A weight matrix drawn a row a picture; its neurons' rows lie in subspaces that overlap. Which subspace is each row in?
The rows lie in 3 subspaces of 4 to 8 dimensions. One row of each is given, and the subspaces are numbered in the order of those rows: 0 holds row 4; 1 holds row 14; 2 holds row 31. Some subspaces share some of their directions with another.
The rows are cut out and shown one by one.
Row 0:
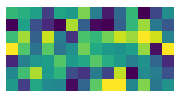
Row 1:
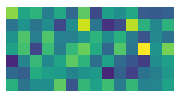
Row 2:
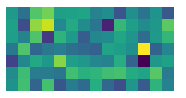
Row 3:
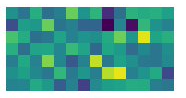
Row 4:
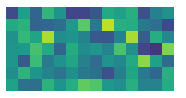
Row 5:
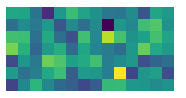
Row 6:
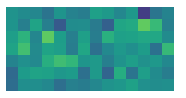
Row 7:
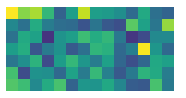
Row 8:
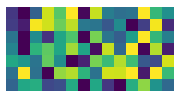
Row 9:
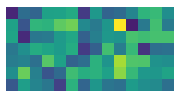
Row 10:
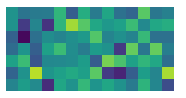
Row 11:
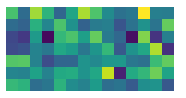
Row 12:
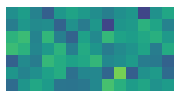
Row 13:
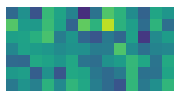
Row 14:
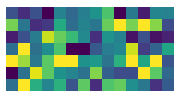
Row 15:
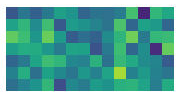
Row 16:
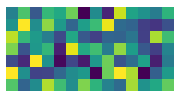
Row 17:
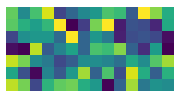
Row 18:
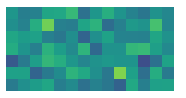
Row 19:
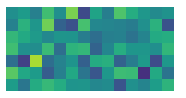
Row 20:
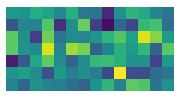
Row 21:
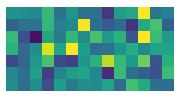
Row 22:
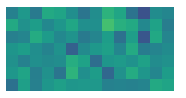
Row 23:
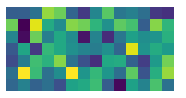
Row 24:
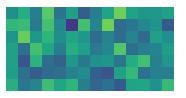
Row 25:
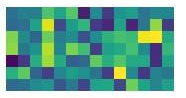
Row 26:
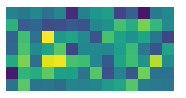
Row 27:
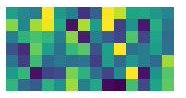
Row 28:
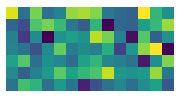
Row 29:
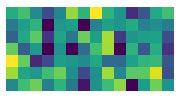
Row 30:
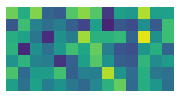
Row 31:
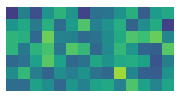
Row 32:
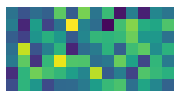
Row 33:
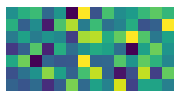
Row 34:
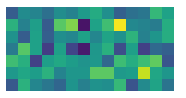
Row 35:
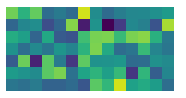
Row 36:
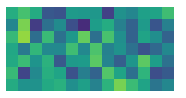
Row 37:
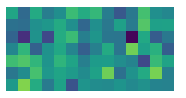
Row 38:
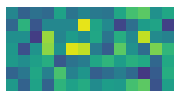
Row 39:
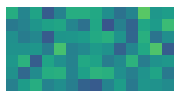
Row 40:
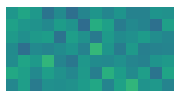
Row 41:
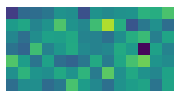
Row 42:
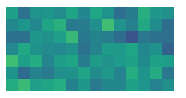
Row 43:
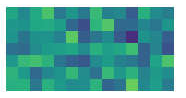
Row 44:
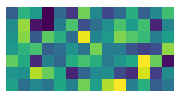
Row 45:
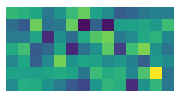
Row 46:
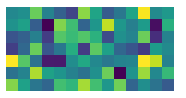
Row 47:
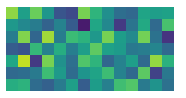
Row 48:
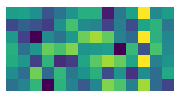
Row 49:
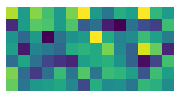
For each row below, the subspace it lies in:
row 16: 1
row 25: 2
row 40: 1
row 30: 1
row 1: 2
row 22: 2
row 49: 1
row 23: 1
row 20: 2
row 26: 1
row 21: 2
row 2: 2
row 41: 2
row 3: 2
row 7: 2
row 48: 2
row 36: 1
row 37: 1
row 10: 2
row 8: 2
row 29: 2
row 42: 1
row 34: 2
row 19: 1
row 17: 1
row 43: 1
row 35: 1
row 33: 1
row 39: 0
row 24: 1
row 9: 2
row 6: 1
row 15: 2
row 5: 0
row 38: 2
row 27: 1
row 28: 0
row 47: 1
